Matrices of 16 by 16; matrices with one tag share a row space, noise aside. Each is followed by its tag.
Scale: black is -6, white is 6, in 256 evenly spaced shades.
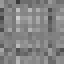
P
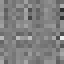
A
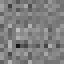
P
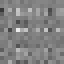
P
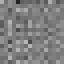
P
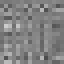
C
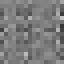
A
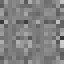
A
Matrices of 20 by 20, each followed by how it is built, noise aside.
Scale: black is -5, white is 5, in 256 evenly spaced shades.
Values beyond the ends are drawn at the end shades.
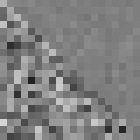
lower triangular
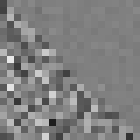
lower triangular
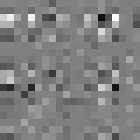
low rank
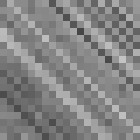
Toeplitz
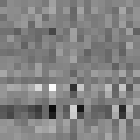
low rank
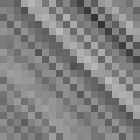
Toeplitz
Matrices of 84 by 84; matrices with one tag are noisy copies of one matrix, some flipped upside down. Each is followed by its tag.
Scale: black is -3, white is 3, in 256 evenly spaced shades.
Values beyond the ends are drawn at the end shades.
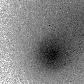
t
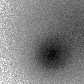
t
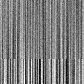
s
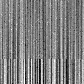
s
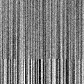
s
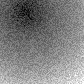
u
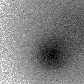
t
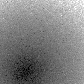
u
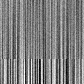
s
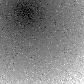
u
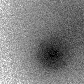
t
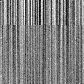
s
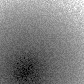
u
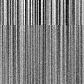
s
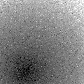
u
